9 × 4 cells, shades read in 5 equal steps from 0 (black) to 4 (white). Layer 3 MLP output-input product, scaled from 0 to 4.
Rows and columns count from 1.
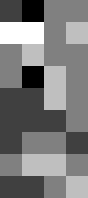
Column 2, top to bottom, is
0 4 3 0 1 1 2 3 1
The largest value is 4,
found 2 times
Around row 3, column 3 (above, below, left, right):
2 3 3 2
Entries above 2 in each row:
0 3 1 1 1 0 0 2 1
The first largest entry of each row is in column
3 1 2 3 3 4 2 2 4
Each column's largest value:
4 4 3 3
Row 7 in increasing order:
1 1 2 2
